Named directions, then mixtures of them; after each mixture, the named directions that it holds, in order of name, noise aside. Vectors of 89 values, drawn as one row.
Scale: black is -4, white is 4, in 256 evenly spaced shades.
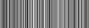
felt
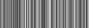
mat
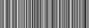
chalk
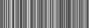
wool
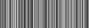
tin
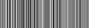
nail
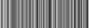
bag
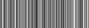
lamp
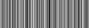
bag, felt, nail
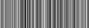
mat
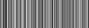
bag, nail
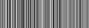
nail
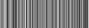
bag, chalk, mat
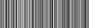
chalk, nail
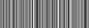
chalk, felt, lamp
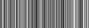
lamp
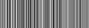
nail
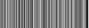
bag, mat, tin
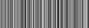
chalk, felt, mat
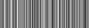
chalk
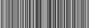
mat, tin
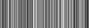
felt, lamp, tin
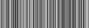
tin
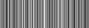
chalk, felt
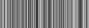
bag, lamp, nail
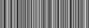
chalk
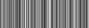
mat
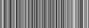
lamp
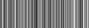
lamp
